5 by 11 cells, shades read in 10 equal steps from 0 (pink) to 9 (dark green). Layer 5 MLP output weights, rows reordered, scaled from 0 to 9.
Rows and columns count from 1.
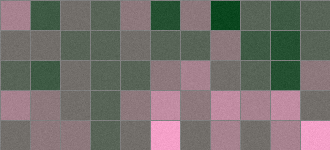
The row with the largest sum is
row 1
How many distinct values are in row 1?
7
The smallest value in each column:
3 4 4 6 4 0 3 2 3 2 0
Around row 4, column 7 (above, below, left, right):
3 5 2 2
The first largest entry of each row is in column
8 10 10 4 4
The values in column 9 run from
3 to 7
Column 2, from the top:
7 5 7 4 4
